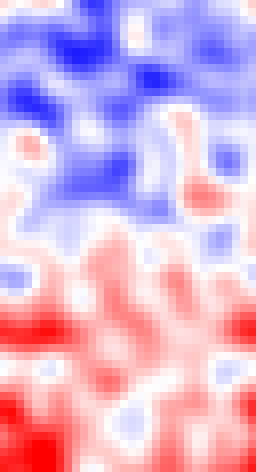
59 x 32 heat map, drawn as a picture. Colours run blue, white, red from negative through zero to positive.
Overall the values sit about 50% of the way up the scale. The bottom left is the ninth with the highest average. There is an overall slope up to the bottom. The values follow a bell shape. The field is mottled with small blotches.
